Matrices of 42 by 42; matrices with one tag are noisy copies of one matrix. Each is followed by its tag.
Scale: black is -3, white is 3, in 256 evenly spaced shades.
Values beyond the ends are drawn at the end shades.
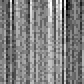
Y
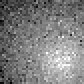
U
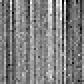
Y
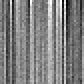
Y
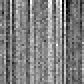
Y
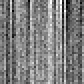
Y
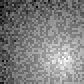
U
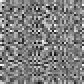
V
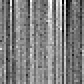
Y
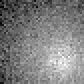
U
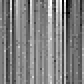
Y
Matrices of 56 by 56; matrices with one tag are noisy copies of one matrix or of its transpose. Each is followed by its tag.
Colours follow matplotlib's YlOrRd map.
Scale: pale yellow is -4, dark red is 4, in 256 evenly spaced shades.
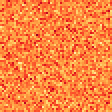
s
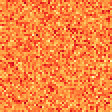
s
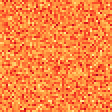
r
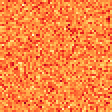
s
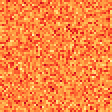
s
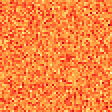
r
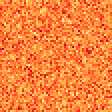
s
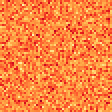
s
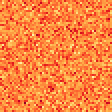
s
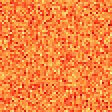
r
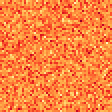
s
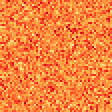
s
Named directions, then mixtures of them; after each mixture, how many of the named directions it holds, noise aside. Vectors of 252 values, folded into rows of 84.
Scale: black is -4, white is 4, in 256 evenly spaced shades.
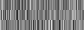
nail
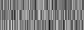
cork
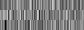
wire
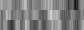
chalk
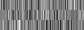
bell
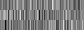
two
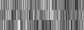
three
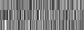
one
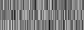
one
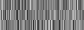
one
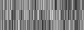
three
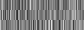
one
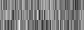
three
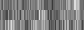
three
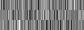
one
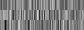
two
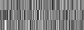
one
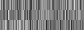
two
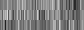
three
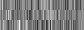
three
